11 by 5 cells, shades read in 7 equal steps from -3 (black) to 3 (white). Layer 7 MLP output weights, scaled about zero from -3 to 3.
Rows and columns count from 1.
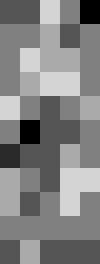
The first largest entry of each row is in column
3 3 2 3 1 1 4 4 4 1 2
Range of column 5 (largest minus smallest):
5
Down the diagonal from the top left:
-1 0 1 2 1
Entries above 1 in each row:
1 0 1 2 1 0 0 2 1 0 0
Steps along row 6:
down up same up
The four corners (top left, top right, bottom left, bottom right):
-1 -3 -1 -1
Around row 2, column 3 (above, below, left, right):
2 1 0 -1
